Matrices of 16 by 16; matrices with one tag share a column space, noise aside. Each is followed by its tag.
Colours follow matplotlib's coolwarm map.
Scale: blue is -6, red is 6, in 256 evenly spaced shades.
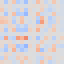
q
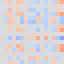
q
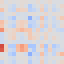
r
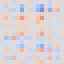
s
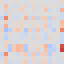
r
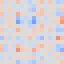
q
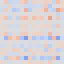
s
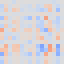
r
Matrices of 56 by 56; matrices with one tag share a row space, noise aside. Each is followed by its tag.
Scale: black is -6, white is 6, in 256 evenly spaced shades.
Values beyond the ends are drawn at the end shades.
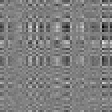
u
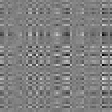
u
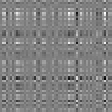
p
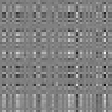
p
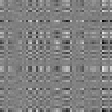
u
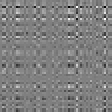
p
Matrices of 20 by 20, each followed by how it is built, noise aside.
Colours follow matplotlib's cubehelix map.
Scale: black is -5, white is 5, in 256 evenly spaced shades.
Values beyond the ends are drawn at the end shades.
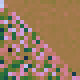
lower triangular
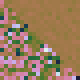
lower triangular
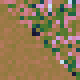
upper triangular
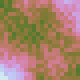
smooth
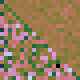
lower triangular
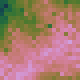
smooth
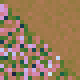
lower triangular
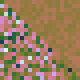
lower triangular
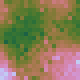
smooth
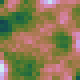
smooth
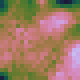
smooth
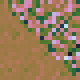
upper triangular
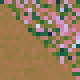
upper triangular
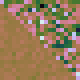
upper triangular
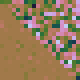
upper triangular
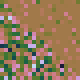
lower triangular
